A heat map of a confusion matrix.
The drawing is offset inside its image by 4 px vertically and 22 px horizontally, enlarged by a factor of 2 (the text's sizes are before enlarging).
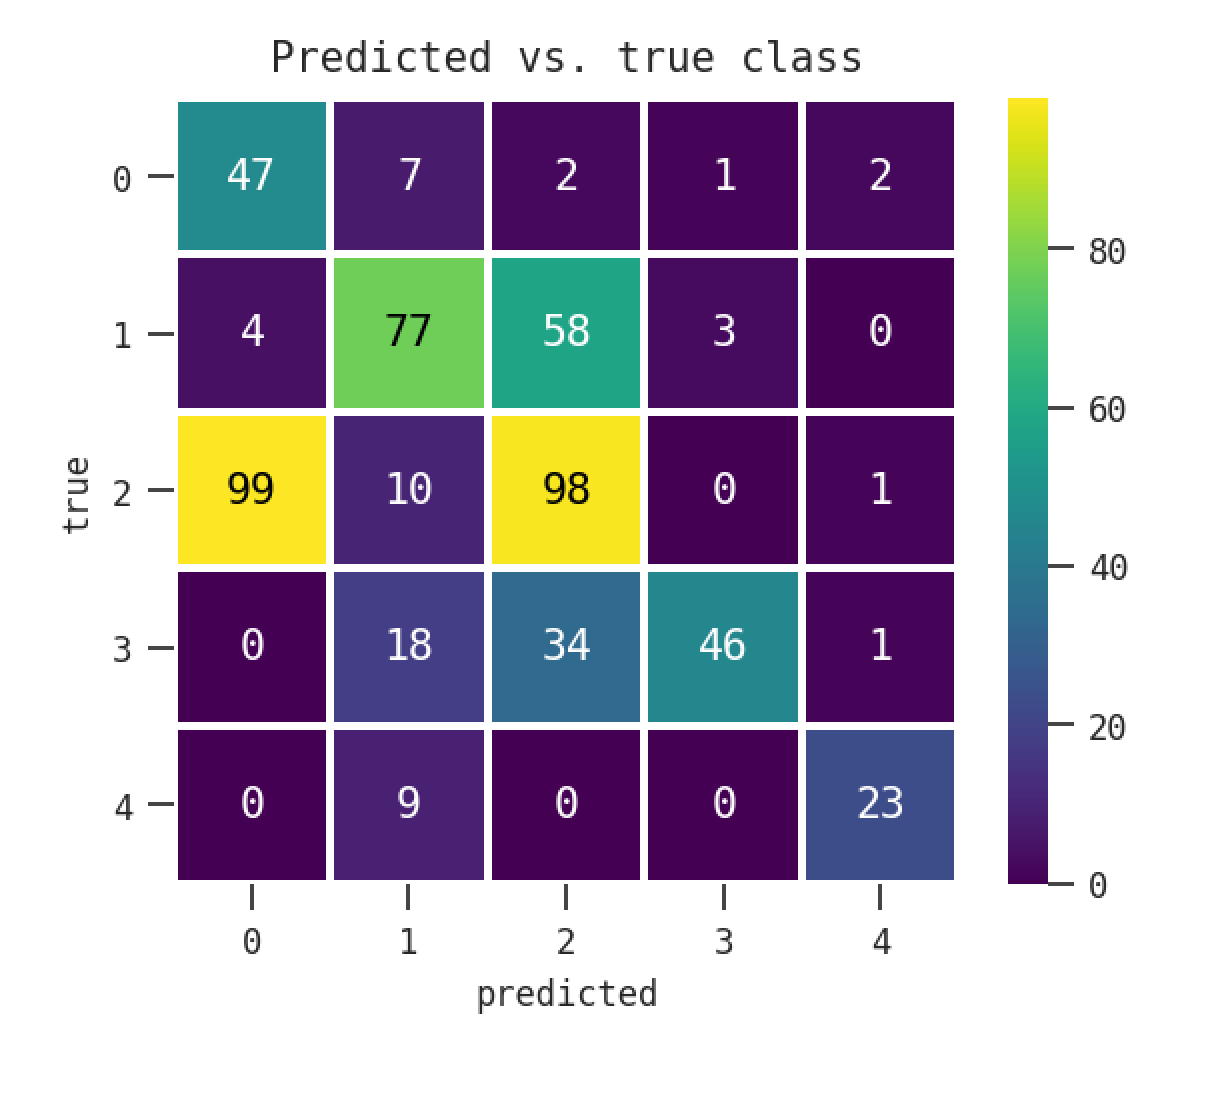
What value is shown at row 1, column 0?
4
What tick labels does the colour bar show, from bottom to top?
0, 20, 40, 60, 80
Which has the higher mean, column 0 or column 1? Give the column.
0
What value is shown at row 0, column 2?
2
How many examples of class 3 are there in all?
99
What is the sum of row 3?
99
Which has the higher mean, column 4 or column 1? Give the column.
1
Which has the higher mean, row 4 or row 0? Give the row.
0
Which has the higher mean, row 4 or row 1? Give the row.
1
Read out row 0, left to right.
47 7 2 1 2
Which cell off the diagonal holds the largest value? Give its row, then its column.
2, 0
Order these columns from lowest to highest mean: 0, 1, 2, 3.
3, 1, 0, 2
